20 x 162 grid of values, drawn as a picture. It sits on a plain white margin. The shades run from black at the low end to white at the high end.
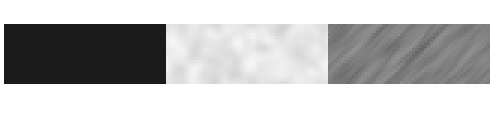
The table splits into one row of 3 panels. Panel 1,1: very low, flat. Panel 1,2: very high, blotchy, faint in contrast. Panel 1,3: middling, slanting up to the right, faint in contrast.
